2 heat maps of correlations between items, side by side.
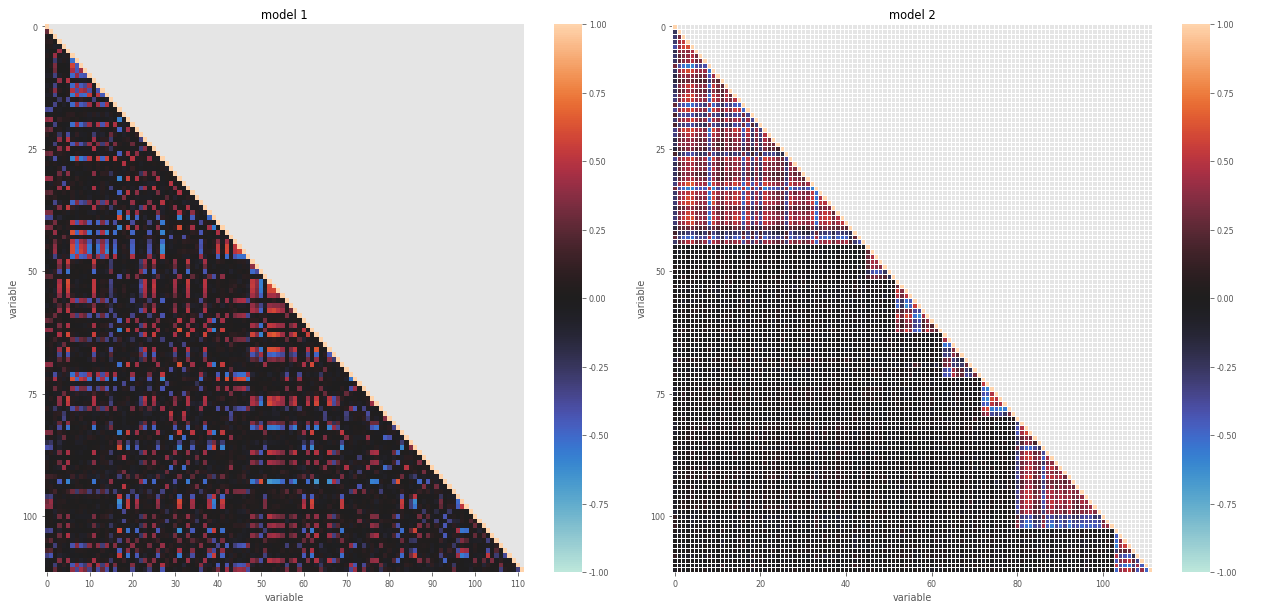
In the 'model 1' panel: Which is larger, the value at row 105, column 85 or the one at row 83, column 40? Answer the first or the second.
the second
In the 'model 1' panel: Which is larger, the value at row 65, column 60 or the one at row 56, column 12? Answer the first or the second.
the first
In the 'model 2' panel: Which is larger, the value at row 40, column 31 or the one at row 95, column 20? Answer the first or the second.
the first
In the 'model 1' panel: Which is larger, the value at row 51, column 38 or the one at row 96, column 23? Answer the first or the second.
the first
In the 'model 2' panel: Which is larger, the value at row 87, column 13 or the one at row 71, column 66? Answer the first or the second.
the second
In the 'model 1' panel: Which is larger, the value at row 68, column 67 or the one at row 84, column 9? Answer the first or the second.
the second
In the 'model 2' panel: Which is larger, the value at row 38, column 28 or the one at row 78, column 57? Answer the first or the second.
the first
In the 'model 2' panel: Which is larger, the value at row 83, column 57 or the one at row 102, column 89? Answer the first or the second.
the first
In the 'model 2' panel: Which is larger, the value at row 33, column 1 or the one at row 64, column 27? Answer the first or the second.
the second
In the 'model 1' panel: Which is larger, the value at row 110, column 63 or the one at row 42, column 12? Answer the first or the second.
the first
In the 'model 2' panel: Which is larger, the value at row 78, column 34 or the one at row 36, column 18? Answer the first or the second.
the first
